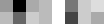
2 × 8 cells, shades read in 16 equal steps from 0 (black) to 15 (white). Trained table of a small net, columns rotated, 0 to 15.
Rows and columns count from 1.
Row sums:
77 81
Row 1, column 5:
15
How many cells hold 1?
0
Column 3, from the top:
10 12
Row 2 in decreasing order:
15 12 12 11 11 10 6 4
